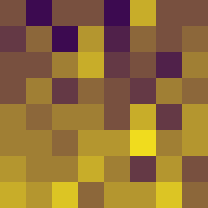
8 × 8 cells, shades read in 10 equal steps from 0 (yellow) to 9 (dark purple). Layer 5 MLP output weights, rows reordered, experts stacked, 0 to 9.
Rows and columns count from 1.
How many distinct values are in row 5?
6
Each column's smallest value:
2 3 1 2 3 0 1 3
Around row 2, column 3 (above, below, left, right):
6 4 5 3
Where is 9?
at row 1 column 2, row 1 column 5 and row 2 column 3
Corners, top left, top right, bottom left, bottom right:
6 6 2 5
